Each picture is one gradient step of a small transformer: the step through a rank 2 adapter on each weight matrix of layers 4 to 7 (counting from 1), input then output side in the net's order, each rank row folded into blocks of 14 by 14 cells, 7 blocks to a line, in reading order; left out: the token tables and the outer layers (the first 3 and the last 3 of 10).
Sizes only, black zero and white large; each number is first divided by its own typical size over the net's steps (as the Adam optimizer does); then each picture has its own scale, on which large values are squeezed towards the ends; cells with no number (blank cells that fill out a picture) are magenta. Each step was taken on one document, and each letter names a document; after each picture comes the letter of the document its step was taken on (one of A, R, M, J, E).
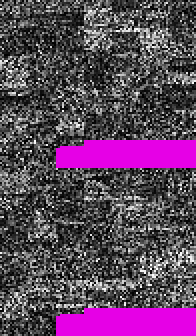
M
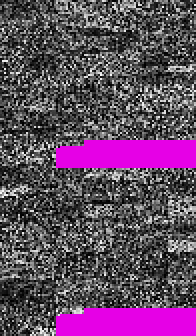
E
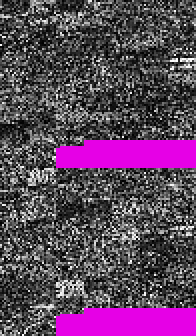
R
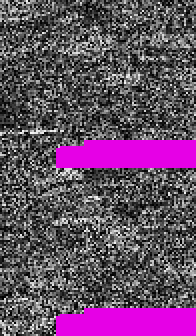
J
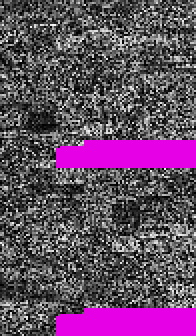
E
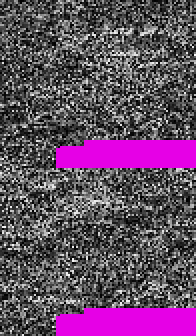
J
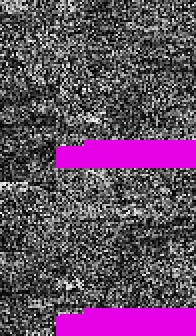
E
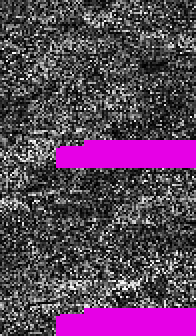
M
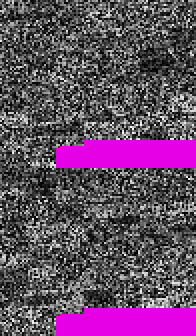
E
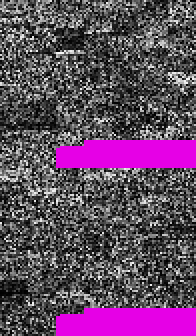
R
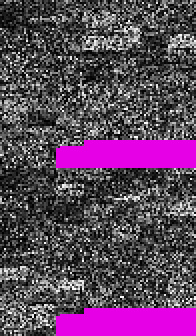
M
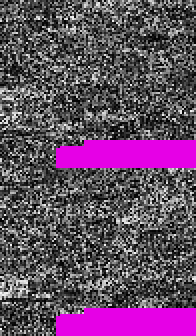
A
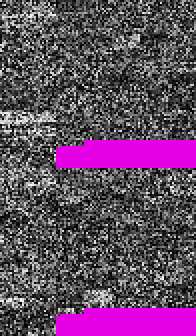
A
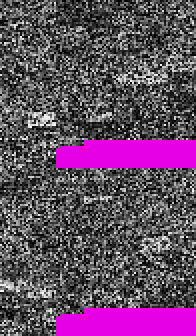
A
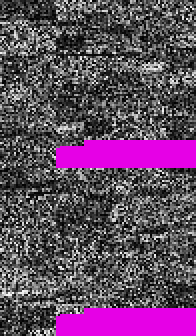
A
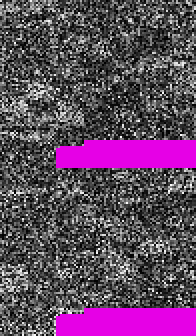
R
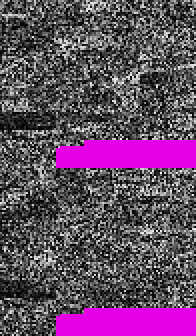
J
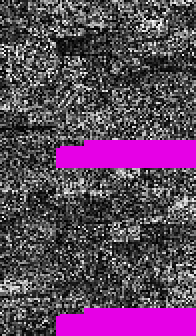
M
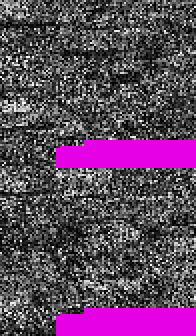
M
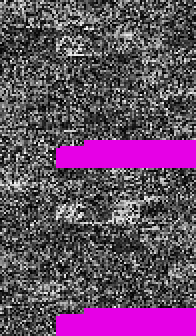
J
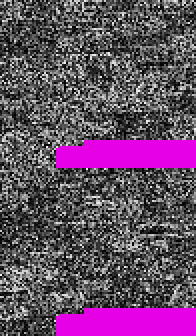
J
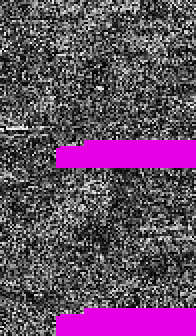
E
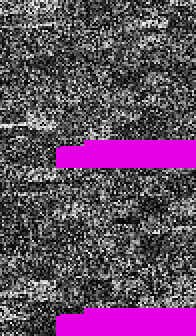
J
